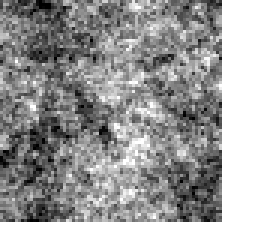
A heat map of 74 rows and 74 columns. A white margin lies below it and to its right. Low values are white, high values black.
No overall slope runs across the table. The bottom middle is the ninth with the lowest average. No regular stripes run through it. The texture is blotchy. The halves do not mirror each other.
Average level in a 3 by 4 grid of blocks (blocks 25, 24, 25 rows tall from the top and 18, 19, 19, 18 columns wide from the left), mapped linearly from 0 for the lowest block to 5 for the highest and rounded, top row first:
4 3 1 2 | 3 3 0 3 | 5 1 0 5
